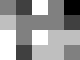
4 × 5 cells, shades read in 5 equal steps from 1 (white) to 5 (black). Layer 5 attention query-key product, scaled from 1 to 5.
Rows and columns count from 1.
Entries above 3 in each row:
2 1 0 1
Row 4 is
1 4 2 2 3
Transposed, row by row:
3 2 1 1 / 4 3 3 4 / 1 3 1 2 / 3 3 2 2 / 5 4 2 3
